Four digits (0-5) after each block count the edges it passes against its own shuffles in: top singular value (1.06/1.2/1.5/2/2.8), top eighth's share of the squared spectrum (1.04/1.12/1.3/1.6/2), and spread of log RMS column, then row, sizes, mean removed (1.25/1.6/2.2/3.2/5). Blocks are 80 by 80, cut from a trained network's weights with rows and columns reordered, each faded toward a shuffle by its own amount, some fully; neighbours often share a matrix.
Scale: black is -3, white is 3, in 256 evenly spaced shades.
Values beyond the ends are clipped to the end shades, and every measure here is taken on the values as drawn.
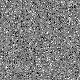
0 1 0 0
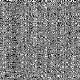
3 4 1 3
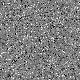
0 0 0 0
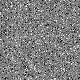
0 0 0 0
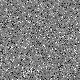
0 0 0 0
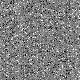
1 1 0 0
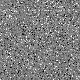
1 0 0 0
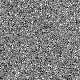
0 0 0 0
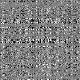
3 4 1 4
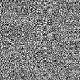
4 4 2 2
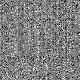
3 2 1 2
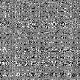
3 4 1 4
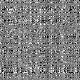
4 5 1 4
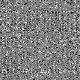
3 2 0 2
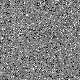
1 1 0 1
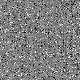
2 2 0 1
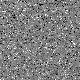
0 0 0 0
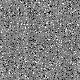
1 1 0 1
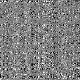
3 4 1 3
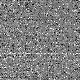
2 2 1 0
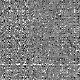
3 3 3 1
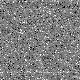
1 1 0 0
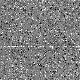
2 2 2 0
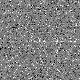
1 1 1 0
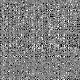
3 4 1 3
